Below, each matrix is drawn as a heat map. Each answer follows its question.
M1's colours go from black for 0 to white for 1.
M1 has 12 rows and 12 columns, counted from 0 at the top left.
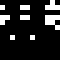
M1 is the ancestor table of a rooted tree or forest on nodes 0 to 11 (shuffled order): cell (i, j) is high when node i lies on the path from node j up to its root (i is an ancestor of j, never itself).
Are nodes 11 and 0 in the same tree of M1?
yes
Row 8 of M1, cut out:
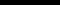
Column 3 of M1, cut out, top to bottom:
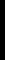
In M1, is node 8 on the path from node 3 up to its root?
no
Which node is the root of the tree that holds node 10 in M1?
3
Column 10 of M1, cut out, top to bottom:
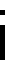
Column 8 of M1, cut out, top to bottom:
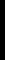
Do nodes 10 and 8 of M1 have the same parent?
no
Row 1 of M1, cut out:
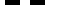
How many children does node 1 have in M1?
2
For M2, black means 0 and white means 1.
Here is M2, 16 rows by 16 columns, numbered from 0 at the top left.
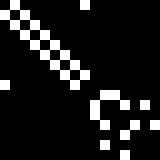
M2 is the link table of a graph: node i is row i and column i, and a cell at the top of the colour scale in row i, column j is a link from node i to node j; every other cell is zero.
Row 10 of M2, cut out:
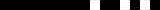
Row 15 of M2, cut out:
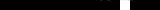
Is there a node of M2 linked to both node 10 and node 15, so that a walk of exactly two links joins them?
yes
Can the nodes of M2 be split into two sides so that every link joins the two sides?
no
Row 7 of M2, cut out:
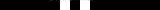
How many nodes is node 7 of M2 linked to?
2
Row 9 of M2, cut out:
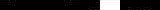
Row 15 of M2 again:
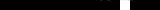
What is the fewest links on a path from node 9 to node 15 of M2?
3
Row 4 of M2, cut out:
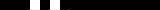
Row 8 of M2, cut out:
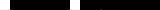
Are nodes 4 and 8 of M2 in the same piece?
yes
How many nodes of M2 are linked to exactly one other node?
4
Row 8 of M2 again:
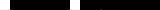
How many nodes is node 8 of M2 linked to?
2
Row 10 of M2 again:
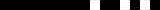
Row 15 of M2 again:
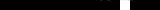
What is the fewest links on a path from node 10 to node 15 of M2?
2
